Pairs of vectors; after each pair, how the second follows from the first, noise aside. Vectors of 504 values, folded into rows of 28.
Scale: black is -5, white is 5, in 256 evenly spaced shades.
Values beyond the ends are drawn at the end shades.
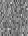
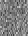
reversed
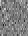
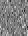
reversed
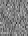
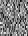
scaled up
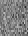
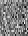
scaled up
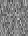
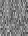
wrapped around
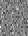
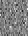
reversed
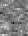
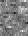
reversed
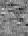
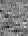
reversed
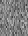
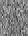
wrapped around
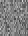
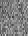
reversed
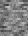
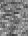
wrapped around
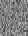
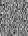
reversed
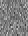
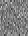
wrapped around
